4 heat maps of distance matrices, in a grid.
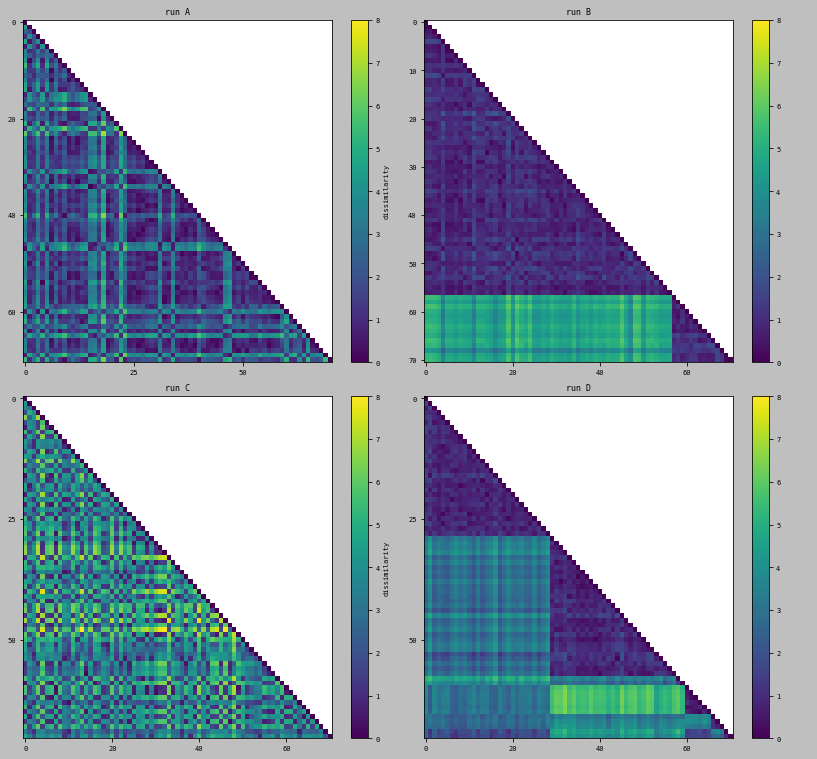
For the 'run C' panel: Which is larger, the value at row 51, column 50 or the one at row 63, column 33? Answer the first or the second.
the second
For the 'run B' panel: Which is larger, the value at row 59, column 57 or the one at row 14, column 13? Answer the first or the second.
the second
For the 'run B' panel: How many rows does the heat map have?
71
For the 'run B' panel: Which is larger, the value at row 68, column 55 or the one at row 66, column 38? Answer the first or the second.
the second
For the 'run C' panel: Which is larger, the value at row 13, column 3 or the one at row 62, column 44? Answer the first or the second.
the first
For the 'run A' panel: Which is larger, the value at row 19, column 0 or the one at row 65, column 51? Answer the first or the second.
the second
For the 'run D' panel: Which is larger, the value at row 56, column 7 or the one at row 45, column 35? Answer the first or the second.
the first
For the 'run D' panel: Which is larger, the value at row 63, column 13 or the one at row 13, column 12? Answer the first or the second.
the first
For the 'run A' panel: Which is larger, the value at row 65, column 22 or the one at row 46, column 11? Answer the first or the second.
the second
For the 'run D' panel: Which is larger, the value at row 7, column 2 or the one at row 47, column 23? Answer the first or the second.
the second
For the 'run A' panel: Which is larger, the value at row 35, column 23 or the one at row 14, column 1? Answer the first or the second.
the first
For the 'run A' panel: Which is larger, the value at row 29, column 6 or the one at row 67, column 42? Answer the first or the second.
the first
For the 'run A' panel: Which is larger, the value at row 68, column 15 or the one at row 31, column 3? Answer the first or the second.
the first
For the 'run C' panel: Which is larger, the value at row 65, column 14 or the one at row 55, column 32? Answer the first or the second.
the second
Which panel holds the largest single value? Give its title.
run C
